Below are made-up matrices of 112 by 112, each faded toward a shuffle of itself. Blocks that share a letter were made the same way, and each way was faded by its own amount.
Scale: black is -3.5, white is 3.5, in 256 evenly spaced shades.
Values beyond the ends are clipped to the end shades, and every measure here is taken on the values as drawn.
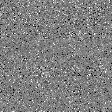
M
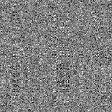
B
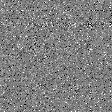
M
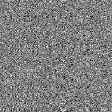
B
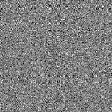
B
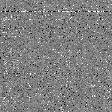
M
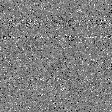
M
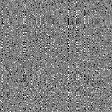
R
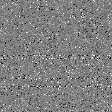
M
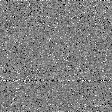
M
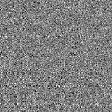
B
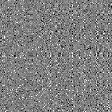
R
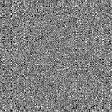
B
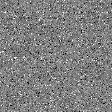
M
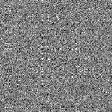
B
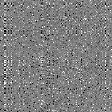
R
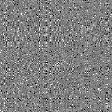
R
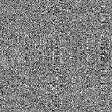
B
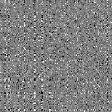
R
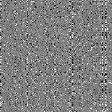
R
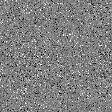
M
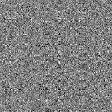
B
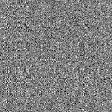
B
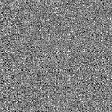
B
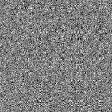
B
